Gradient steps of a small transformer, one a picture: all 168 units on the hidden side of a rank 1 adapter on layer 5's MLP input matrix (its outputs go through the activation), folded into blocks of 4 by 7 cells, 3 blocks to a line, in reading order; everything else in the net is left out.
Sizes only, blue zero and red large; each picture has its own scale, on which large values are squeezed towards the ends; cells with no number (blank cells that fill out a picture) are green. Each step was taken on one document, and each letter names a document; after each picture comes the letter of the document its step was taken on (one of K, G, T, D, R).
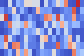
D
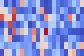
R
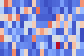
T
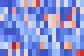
D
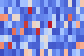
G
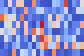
T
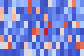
G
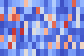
R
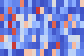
R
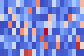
R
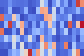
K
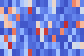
G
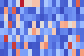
D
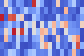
T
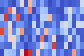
K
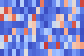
T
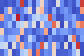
K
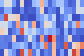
K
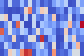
K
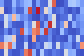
G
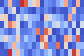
D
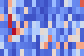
T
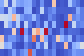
R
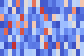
D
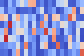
D
